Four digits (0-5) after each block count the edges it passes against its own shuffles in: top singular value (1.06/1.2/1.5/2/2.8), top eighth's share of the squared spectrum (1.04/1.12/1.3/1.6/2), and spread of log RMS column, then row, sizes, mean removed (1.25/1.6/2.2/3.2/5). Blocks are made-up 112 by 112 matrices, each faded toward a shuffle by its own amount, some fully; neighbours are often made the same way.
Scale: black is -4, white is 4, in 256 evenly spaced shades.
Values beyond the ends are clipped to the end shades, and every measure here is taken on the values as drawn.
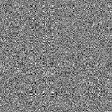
4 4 3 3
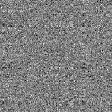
4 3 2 2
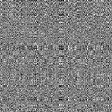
5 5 3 3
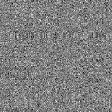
4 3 2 2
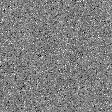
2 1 0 0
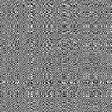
5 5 4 4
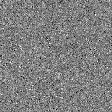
3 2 0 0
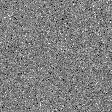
0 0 0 0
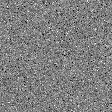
0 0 0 0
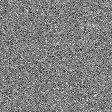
0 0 0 0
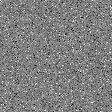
1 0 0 0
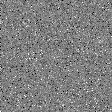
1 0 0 0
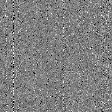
3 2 3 0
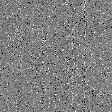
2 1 2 0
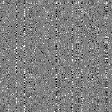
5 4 3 2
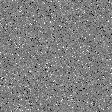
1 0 0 0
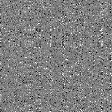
4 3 2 1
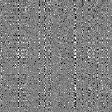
5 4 3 2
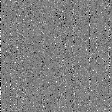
3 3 3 0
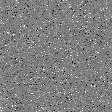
0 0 0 0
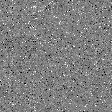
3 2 1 0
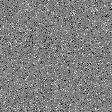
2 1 0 0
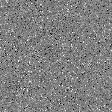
2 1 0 0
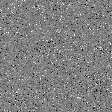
2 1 0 0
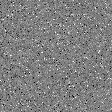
1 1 0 0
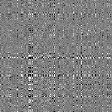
5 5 4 4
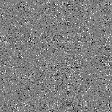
4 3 2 2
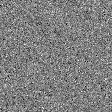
0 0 0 0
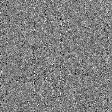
1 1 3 0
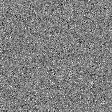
0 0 1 0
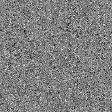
0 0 2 0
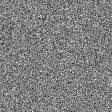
0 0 1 0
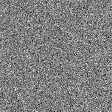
0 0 1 0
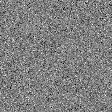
0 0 1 0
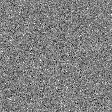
0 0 1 0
